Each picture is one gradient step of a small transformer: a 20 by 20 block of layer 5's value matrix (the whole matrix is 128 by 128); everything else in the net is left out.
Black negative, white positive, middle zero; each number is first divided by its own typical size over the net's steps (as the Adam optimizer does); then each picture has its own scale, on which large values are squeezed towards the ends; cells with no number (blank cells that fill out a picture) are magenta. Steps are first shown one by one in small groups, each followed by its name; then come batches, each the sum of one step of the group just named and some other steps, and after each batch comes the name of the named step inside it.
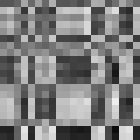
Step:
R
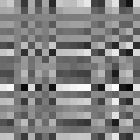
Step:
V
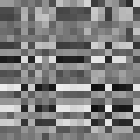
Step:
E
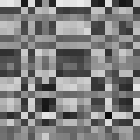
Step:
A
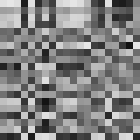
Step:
A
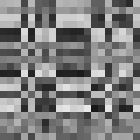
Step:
E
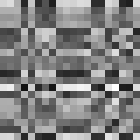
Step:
V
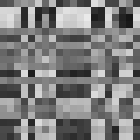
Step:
R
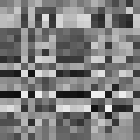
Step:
E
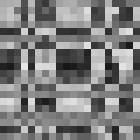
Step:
R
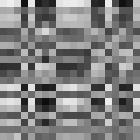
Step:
A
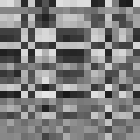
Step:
A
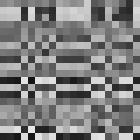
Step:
E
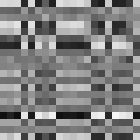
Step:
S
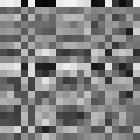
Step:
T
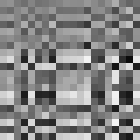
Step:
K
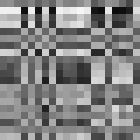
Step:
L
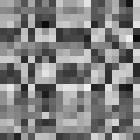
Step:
K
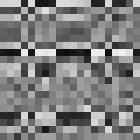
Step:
T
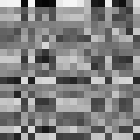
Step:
T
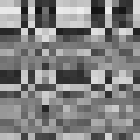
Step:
L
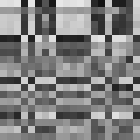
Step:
S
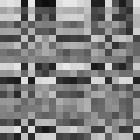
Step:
T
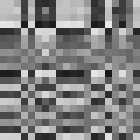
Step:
L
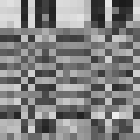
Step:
S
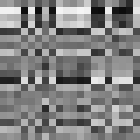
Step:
L
